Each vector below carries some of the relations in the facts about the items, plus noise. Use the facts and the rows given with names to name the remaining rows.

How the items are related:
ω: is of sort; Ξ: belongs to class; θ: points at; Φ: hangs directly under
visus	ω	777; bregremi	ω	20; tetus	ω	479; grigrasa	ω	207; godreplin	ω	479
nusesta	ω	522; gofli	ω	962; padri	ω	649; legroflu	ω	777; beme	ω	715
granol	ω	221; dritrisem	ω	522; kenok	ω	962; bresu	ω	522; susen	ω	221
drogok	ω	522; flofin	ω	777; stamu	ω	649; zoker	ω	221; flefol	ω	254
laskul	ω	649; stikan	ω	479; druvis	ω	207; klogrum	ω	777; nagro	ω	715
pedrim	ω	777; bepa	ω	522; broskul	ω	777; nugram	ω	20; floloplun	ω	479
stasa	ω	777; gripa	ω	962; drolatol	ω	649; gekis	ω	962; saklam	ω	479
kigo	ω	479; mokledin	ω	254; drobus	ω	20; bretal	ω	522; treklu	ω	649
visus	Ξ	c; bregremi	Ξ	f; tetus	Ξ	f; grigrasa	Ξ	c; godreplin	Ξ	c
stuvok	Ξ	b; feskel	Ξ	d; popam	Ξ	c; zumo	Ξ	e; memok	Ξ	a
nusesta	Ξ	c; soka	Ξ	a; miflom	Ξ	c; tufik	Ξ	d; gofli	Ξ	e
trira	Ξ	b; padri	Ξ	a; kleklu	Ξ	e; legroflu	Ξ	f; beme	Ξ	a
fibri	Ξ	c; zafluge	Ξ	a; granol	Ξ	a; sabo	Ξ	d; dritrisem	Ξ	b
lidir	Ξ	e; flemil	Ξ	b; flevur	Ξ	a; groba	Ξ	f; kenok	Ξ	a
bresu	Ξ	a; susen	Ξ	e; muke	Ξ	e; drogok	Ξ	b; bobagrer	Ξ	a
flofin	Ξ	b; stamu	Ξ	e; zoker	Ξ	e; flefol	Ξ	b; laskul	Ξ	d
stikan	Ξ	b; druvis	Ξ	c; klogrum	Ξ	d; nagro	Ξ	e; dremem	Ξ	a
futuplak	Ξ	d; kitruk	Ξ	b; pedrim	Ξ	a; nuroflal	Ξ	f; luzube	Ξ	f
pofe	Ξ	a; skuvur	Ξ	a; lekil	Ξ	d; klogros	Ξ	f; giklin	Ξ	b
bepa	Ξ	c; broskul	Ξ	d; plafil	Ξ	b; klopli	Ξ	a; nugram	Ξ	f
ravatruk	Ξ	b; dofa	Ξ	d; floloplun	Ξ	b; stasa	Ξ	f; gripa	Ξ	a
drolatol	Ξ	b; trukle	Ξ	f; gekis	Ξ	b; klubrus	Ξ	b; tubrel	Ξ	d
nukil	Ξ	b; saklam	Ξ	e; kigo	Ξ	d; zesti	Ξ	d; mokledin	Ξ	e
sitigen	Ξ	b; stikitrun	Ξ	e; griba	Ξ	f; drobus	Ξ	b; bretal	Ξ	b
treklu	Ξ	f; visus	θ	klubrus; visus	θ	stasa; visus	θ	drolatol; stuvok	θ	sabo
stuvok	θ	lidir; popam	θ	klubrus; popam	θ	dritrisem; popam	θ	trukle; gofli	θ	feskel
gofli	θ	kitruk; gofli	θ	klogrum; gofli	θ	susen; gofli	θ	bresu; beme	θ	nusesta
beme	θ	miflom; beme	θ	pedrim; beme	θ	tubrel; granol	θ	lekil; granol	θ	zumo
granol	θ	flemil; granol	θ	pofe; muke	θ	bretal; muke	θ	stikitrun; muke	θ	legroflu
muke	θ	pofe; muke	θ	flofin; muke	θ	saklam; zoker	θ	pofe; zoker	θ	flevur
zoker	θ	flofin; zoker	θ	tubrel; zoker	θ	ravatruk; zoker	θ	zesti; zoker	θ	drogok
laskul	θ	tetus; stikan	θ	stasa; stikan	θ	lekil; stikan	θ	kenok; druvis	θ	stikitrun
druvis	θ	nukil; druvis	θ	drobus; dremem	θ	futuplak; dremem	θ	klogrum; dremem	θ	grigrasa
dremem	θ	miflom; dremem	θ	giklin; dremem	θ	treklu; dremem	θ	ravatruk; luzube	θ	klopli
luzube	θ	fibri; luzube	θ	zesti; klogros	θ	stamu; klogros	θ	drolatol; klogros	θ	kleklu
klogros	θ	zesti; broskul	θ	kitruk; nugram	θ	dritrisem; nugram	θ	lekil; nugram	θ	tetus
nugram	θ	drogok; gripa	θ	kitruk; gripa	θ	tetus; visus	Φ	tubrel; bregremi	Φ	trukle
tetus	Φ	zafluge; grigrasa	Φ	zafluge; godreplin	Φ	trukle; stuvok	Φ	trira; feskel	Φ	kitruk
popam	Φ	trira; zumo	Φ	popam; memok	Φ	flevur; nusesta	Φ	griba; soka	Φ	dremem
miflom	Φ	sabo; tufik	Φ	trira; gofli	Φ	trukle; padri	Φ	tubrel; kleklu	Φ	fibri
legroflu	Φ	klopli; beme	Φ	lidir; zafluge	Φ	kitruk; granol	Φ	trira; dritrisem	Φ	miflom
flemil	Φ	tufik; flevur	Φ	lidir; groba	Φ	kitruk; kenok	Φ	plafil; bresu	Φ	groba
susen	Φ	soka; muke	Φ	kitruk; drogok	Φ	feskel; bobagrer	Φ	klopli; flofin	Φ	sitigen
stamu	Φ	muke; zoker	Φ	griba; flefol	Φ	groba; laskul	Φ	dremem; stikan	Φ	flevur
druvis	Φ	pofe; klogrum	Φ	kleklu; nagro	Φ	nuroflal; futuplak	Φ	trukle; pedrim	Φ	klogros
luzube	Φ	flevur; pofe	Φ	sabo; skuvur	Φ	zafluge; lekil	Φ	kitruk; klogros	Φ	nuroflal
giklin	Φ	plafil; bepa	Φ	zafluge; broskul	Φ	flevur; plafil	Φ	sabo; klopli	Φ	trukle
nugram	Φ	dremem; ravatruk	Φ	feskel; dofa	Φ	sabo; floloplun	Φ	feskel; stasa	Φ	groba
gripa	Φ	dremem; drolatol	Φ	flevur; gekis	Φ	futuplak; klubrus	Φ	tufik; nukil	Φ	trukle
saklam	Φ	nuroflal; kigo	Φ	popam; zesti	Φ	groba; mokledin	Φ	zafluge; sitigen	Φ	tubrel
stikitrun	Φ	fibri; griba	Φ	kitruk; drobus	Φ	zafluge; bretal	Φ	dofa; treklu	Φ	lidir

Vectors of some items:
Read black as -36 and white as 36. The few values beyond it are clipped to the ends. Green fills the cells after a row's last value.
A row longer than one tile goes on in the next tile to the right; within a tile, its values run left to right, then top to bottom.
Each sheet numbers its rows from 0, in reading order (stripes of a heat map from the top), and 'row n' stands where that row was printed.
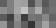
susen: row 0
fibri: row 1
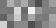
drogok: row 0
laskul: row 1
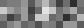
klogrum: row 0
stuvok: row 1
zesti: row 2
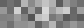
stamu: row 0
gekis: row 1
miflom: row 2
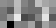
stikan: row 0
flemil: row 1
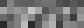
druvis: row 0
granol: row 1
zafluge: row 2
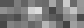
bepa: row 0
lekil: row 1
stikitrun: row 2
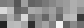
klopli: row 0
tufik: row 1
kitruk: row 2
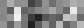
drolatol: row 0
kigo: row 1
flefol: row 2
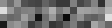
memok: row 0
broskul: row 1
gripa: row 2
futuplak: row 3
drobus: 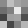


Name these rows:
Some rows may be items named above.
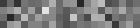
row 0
zesti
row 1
mokledin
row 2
luzube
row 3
nuroflal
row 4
fibri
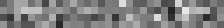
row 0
susen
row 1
tubrel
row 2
godreplin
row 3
nusesta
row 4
legroflu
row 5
nugram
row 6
nukil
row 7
bresu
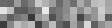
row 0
kenok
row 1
drobus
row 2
kleklu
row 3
giklin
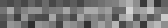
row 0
zafluge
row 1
skuvur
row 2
zafluge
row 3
tufik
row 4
floloplun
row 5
pofe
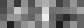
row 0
muke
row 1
klubrus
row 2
kigo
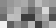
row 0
kitruk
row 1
drobus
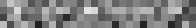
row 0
drobus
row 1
zoker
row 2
pedrim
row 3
feskel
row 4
tufik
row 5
soka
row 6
flevur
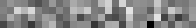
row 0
lidir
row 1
visus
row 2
nagro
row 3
gofli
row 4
flofin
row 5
stikan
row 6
klogrum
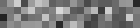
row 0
bregremi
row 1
treklu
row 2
kenok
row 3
dremem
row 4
luzube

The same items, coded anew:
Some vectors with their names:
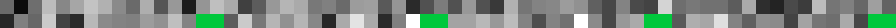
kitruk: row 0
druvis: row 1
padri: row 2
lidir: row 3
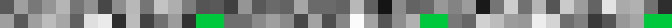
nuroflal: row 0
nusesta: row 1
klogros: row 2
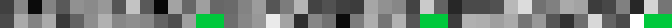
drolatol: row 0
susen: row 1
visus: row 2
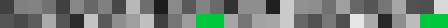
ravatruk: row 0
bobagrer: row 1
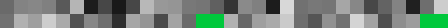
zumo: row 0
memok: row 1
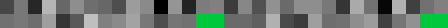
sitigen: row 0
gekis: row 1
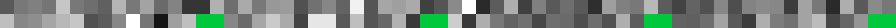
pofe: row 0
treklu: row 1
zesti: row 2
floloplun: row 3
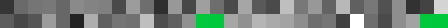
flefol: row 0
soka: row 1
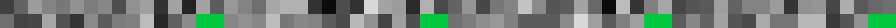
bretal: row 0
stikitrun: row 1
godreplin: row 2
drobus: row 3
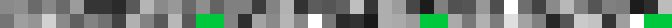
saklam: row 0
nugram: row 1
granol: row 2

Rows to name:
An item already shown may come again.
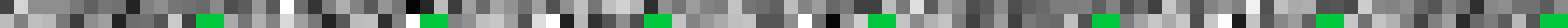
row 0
tufik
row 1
granol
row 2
trukle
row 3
pofe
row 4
kigo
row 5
stasa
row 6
tufik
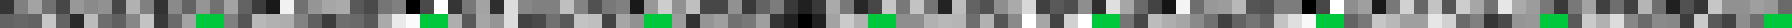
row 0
giklin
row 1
gripa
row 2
bresu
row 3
laskul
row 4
beme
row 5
gripa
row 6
klogros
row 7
kleklu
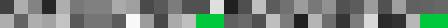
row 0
pedrim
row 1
flemil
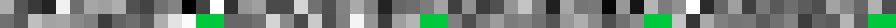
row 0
gripa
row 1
miflom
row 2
fibri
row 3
zesti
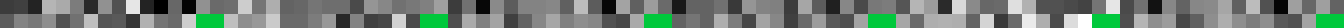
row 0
stikan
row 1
dofa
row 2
drolatol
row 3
dritrisem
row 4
dremem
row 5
drolatol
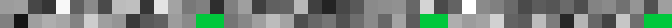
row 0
luzube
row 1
stamu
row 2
tubrel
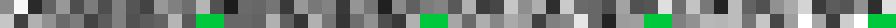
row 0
zesti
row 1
dritrisem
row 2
klopli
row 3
beme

